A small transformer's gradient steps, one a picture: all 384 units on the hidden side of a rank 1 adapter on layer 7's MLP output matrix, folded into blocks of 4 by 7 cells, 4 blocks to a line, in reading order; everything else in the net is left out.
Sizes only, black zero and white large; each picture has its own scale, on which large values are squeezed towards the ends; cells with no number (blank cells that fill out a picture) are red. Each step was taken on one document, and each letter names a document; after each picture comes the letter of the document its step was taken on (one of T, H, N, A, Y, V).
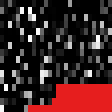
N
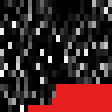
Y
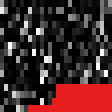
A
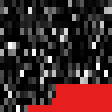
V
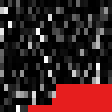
V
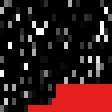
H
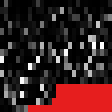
A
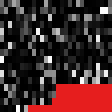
V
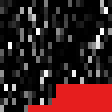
H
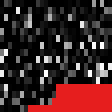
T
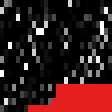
H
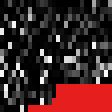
Y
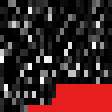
T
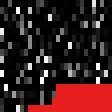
T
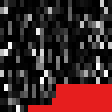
A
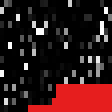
N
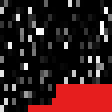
N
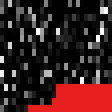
N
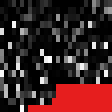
Y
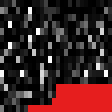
A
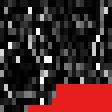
V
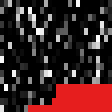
N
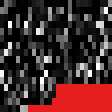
A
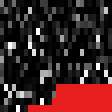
V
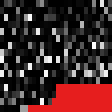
T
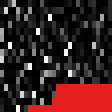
V
